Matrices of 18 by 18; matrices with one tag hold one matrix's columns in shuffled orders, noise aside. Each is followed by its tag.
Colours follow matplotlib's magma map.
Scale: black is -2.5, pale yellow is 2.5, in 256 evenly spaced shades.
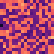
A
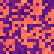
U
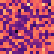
A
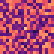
A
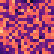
U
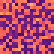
A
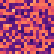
A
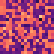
U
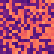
U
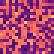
U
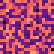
A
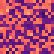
A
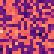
U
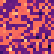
U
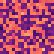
A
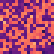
U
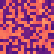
U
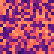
U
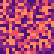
U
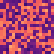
U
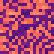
A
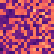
A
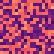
A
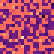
A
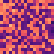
A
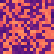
U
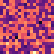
U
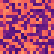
A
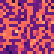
U
